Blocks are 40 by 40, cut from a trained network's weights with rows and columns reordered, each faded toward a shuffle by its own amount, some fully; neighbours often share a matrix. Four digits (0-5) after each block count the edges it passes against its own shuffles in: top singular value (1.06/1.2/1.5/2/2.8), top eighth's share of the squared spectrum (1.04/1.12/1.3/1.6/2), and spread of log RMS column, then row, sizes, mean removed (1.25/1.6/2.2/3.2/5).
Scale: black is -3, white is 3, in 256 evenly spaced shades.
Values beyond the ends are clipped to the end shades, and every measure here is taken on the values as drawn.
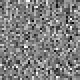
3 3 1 1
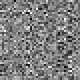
3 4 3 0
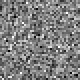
0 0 0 0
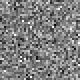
0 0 1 0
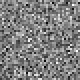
0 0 0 0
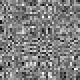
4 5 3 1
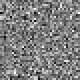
2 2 1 0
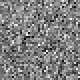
0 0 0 0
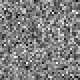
1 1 0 0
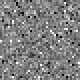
0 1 0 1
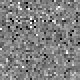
2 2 0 1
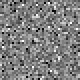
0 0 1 0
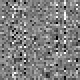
3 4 3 0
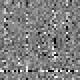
3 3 2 1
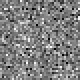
2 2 0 1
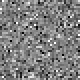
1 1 0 1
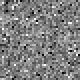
1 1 0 0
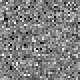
0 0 0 0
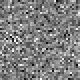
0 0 0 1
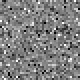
0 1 0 1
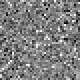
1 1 0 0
